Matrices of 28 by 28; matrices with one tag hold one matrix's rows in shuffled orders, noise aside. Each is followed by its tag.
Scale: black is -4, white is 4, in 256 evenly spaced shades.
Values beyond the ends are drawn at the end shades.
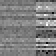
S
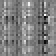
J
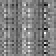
J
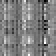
J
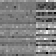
S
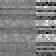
S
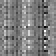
J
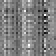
J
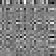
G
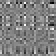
G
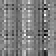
J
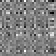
G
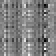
J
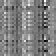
J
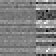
S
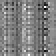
J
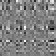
G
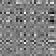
G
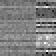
S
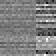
S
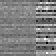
S
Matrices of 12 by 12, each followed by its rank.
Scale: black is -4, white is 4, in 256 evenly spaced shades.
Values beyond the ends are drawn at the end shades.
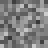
full rank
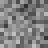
full rank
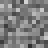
full rank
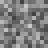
full rank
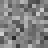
full rank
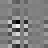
one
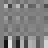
one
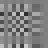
one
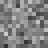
full rank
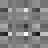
one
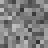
full rank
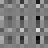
one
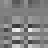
one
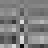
one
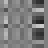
one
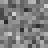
full rank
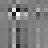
one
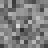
full rank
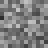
full rank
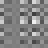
one
